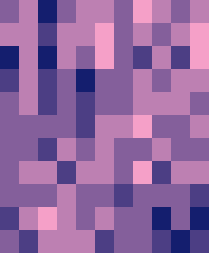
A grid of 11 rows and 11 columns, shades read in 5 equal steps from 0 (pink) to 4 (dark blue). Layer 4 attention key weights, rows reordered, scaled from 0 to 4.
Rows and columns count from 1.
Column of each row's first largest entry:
3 3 1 5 3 5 3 4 7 9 10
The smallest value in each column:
1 1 0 1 1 0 1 0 1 1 0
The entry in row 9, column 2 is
2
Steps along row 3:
down up down up down up up down up down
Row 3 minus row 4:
1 0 1 -1 -2 -2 0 2 -1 2 -1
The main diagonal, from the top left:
2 1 4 2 3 1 2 0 2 2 3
